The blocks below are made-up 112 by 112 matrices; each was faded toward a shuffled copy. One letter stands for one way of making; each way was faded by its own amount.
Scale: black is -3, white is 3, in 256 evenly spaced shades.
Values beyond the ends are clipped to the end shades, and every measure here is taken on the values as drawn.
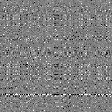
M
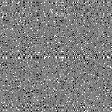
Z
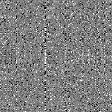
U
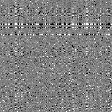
M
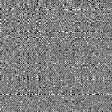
M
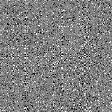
U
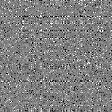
Z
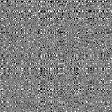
M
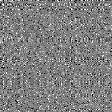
Z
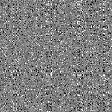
U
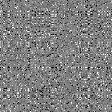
Z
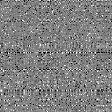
Z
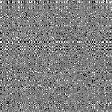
M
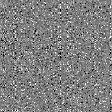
U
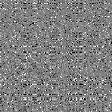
Z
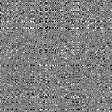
M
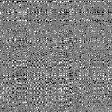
M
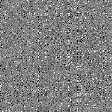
U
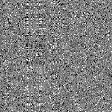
U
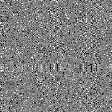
U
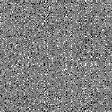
U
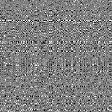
M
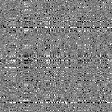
M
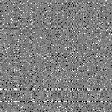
Z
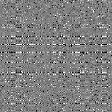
M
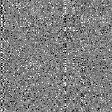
U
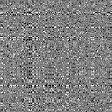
M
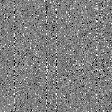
U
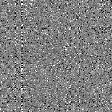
U
